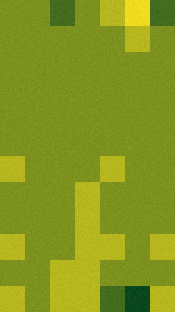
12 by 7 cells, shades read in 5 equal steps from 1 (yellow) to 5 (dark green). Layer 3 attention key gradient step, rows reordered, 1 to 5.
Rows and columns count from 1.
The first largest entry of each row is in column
3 1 1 1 1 1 2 1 1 2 1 6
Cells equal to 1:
1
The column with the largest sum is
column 2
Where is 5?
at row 12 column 6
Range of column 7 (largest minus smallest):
2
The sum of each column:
33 36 35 31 34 35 35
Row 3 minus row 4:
0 0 0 0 0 0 0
